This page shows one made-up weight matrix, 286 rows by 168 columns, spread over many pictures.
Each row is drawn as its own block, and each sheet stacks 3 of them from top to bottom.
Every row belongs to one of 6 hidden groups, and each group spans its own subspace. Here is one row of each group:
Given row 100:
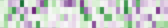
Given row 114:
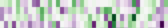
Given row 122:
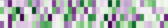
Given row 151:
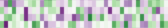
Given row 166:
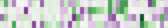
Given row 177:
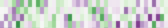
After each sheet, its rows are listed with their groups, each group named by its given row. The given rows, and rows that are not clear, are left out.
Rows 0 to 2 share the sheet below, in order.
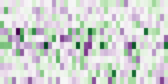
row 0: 177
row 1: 100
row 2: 114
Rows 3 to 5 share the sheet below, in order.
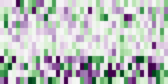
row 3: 100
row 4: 151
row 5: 114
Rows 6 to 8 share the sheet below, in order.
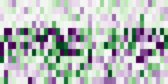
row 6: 166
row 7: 122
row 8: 114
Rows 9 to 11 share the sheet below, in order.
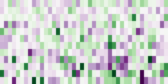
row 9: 114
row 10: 114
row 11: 166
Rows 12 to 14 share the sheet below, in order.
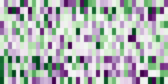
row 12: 100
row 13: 177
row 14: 122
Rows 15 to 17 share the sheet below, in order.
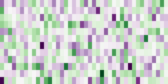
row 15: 151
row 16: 151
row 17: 177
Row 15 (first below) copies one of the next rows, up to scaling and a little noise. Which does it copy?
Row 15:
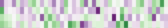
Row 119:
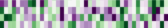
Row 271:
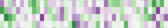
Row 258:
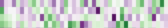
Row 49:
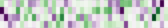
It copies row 258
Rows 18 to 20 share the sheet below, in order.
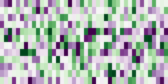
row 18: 122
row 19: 151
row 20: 114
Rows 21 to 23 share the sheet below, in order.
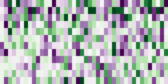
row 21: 100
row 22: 151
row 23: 177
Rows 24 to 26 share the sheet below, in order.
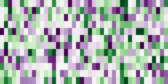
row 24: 100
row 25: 114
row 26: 151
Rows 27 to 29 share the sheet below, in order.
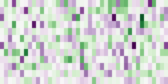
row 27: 166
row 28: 114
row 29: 100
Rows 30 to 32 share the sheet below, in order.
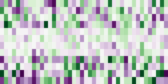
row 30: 151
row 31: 166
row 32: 122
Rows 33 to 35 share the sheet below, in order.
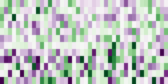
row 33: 122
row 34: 114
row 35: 122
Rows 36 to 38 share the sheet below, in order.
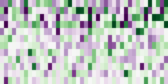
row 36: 151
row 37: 114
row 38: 100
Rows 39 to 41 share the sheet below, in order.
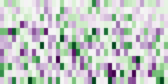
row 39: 151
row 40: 151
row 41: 114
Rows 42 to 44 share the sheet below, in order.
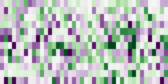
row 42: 177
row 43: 122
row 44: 114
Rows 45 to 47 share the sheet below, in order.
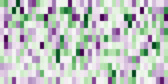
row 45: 100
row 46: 151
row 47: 114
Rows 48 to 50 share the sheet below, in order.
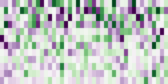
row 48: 177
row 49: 151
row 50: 151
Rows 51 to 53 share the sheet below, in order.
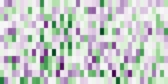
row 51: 166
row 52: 166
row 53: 151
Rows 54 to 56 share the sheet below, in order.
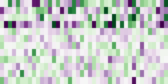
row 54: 114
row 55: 166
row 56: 122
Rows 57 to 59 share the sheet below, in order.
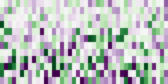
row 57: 100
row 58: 166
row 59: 177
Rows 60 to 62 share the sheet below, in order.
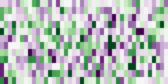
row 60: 114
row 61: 114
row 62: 177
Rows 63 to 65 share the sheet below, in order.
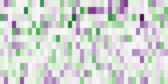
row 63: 166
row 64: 177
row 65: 151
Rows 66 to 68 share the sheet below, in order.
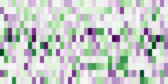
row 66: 151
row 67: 100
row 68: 166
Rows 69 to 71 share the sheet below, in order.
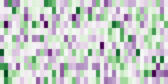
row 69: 151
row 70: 177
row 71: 151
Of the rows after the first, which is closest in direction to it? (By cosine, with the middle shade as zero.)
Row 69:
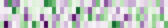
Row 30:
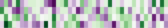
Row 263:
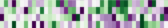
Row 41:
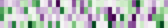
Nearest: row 41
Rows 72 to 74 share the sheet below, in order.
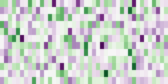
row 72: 177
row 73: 100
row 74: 122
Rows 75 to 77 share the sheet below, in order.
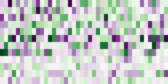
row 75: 122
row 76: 100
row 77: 122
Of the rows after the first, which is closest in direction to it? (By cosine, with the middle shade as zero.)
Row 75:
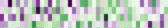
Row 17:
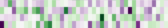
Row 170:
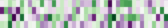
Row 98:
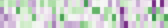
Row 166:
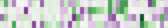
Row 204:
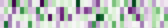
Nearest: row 166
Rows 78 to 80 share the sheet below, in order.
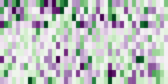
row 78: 151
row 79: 177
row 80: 114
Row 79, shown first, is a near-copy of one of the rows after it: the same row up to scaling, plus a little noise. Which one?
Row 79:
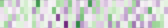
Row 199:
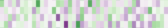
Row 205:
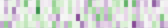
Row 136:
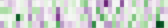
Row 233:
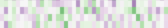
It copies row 199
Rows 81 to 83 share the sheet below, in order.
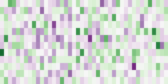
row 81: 166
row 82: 177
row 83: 177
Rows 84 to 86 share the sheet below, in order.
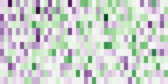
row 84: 122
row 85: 122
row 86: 100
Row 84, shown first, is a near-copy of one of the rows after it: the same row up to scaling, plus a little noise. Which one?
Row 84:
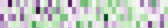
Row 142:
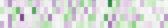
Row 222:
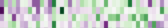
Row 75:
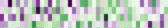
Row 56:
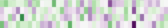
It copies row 75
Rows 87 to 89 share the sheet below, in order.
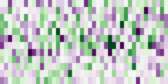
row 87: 151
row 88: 114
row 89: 177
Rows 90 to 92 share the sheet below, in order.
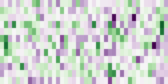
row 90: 114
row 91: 151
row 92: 114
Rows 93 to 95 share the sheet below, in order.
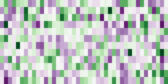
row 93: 151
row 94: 177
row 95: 151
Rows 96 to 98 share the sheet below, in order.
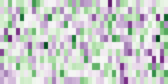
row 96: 122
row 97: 100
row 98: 151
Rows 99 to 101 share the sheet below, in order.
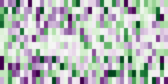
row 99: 177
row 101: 122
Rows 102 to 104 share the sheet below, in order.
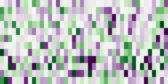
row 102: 114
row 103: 100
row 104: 100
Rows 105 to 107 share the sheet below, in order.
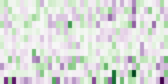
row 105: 122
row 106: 166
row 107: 114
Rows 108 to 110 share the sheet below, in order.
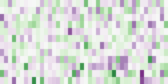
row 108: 122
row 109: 100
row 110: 166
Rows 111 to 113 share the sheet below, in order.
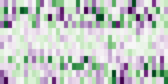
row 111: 177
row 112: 114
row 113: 151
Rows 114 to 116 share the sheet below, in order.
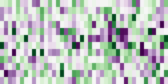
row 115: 166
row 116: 151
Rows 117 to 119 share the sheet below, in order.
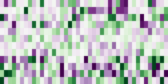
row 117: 166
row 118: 166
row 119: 151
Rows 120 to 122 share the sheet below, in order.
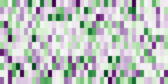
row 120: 177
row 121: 100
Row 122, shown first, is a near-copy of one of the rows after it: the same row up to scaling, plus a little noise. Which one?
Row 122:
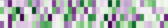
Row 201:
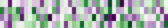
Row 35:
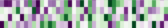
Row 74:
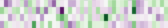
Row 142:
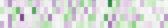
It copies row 142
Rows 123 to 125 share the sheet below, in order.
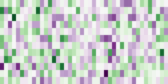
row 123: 122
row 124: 114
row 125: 122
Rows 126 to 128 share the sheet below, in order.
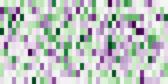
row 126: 122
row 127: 114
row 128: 166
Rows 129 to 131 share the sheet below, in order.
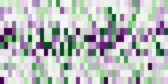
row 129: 114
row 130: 166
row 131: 177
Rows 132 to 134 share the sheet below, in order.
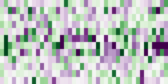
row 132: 100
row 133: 151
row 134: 166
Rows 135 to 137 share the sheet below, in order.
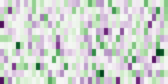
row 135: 100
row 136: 177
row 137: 177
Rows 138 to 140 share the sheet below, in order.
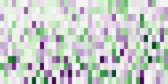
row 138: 166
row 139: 151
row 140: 166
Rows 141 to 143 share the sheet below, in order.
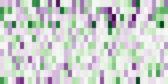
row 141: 114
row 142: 122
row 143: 177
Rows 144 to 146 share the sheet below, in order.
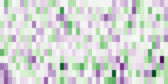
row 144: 122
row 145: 100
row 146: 151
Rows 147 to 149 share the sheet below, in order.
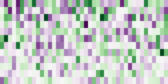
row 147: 100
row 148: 177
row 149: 177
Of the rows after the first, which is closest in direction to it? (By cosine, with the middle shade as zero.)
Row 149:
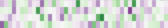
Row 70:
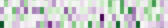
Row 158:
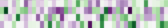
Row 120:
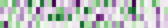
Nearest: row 158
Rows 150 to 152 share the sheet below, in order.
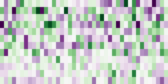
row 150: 177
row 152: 114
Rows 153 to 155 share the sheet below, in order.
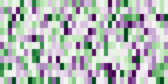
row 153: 122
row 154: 100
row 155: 114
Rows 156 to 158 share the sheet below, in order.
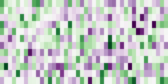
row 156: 122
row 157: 114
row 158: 177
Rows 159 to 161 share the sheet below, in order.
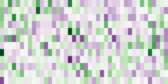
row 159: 122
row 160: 100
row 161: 100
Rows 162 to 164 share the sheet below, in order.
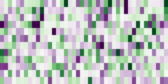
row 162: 100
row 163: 177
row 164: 177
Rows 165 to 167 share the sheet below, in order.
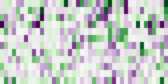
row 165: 100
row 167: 114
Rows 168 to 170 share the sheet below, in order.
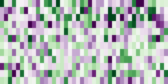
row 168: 114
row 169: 100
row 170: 122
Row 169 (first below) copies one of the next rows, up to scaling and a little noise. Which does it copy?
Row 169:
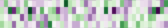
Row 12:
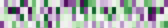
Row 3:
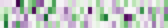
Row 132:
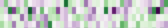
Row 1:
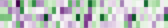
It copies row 132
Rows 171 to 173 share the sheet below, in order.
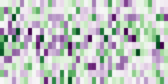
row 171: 122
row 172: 177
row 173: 166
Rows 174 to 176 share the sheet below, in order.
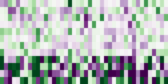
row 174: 100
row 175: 122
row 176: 122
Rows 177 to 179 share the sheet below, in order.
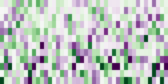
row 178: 151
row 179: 100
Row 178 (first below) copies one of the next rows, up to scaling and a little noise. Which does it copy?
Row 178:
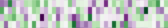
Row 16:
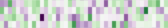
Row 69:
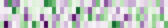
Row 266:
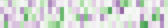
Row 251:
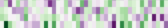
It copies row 16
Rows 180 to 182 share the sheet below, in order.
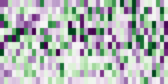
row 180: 122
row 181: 100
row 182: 151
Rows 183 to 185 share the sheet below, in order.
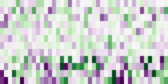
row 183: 100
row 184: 114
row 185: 151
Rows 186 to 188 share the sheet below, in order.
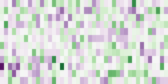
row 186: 177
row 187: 166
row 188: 122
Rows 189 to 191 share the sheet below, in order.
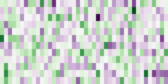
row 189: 177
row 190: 122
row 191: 151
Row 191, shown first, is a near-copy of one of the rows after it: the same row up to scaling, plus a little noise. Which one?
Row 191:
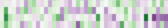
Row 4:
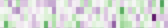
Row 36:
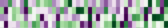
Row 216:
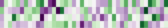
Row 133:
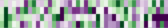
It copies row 133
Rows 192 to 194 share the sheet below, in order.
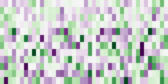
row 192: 151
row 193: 166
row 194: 151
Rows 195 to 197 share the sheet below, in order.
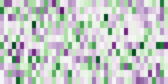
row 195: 122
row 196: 122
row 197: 177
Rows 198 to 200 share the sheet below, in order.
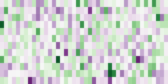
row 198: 177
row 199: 177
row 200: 114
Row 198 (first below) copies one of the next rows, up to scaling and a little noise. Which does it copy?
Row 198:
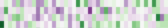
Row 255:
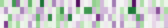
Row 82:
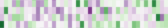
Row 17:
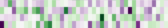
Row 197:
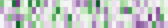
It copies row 82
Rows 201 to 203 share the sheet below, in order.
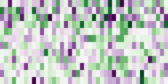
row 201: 122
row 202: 166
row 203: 166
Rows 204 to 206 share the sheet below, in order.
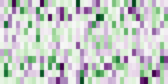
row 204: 177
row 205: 177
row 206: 151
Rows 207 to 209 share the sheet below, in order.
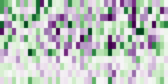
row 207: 122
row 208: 114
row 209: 114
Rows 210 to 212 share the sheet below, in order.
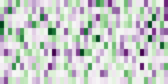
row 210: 100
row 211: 151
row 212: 100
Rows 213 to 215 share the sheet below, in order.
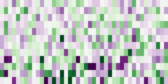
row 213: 177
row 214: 122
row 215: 166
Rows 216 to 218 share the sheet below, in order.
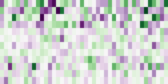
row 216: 151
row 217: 151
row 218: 100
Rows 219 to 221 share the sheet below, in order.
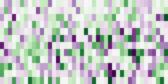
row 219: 122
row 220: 122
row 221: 114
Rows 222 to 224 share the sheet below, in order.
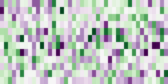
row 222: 122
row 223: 151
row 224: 122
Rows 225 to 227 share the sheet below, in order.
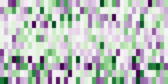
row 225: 166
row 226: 177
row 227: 177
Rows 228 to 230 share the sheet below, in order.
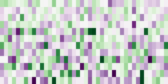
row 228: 122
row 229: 100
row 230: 166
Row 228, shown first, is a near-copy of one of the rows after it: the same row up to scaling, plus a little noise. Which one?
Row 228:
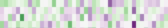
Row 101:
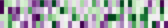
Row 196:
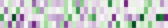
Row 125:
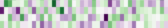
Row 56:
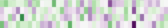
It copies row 56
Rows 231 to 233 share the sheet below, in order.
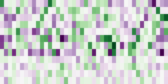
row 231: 151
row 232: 114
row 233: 177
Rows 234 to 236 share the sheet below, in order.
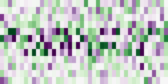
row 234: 122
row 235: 166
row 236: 100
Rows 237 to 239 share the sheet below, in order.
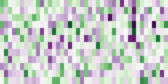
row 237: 122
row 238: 177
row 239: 151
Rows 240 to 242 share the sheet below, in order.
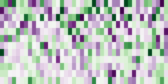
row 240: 151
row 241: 100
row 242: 114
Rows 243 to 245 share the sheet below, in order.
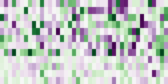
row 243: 166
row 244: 114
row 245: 151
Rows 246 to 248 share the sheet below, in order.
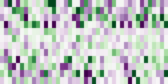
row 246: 151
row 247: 151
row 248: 100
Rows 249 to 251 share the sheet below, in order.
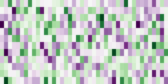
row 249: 177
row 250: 151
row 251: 151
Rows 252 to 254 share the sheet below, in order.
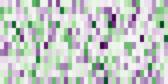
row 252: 114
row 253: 100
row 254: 177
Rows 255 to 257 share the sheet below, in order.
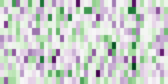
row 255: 177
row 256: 114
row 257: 177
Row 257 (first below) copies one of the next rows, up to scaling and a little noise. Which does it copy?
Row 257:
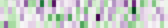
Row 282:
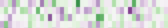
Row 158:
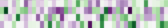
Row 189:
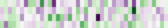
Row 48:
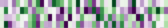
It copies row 189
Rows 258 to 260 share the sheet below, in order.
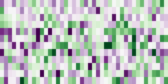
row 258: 151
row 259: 122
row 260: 151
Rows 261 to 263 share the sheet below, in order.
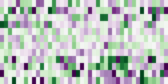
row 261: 100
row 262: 122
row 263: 166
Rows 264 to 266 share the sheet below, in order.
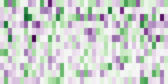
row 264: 151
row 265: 100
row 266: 151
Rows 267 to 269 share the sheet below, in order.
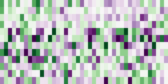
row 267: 122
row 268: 100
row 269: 177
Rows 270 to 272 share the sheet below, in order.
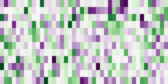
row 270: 166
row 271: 151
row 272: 151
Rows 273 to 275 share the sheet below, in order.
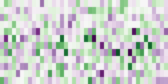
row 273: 166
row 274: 177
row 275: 177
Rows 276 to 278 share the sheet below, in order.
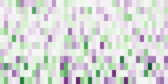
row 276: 100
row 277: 100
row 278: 151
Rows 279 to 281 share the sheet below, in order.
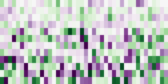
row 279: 114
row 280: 100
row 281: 151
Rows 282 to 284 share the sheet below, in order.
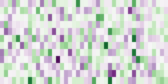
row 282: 177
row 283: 122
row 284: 114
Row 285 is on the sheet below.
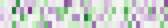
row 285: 100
